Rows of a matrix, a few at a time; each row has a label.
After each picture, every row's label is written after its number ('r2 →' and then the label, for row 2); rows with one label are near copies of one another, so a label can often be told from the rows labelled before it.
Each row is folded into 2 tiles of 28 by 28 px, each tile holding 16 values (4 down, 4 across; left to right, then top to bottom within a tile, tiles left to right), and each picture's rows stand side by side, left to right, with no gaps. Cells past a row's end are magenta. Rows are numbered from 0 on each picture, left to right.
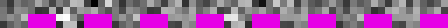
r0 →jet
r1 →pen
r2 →jet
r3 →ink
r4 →pen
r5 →ink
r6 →jet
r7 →ink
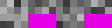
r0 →ink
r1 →jet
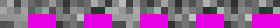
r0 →ink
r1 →jet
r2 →ink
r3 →jet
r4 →jet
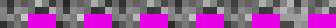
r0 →jet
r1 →jet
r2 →jet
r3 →jet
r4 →jet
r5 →ink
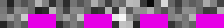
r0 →jet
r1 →jet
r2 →pen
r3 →jet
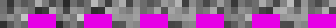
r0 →jet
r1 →jet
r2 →ink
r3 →ink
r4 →jet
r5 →ink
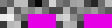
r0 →pen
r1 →pen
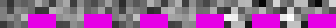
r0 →jet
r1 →ink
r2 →jet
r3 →ink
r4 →pen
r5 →pen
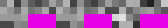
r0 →ink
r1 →ink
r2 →pen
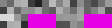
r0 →pen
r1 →ink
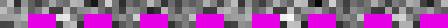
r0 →ink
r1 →pen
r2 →jet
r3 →jet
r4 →ink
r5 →pen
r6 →jet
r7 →pen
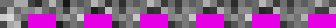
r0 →pen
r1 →jet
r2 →jet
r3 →jet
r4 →jet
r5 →jet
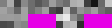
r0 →ink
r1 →pen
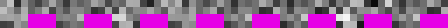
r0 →ink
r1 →jet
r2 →pen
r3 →ink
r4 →jet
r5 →jet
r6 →pen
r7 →jet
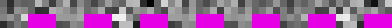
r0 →jet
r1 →ink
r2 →pen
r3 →ink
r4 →ink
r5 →jet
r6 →pen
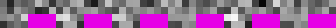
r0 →jet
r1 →pen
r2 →pen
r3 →ink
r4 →pen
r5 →ink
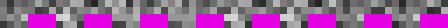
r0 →jet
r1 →pen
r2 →ink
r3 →ink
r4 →pen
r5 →pen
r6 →jet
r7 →jet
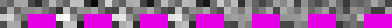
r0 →pen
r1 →pen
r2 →pen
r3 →pen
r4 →ink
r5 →ink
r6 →jet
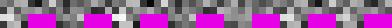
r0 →pen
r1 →jet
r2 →pen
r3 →jet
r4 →ink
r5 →pen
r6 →pen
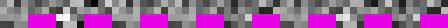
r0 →ink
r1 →pen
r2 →ink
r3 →ink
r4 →jet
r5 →ink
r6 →pen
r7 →jet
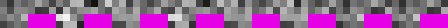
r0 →jet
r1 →pen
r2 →ink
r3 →pen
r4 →ink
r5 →ink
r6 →jet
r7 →jet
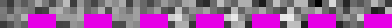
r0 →jet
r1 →ink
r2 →ink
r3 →pen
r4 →pen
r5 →pen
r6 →jet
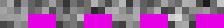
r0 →ink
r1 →jet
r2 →ink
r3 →pen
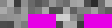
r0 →ink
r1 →pen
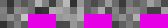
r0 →jet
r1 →ink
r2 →jet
